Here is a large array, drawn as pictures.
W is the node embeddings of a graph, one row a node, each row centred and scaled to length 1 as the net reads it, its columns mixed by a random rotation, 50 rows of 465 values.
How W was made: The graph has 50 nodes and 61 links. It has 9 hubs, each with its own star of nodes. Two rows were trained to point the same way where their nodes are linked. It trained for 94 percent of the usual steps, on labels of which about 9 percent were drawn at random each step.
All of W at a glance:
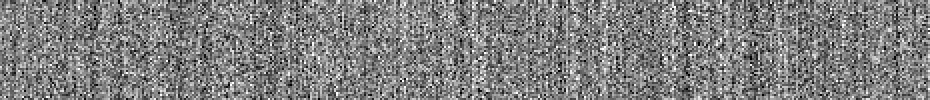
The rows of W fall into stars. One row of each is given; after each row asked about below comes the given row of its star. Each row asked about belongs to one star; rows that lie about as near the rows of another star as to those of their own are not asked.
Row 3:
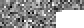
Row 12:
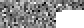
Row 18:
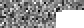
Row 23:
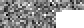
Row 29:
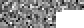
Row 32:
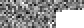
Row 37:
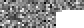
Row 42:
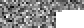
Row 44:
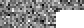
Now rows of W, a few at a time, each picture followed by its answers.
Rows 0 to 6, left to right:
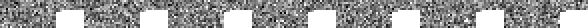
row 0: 37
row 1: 37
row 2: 44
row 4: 29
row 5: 12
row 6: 23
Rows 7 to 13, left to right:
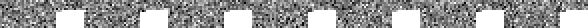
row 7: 37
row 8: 12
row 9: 3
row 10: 12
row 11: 42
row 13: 29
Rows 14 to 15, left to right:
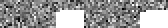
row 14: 32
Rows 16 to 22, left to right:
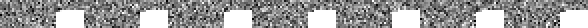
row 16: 44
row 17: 18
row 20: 37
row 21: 32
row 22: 12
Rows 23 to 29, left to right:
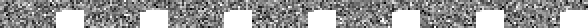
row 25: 18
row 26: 29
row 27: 44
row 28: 44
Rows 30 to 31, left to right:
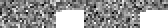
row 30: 37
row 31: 29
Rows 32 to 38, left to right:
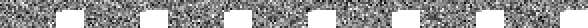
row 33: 12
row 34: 3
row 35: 32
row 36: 37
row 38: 42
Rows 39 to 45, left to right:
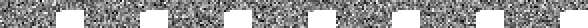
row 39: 12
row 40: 29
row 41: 3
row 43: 18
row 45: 44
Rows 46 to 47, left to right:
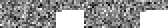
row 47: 18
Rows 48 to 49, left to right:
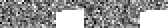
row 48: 18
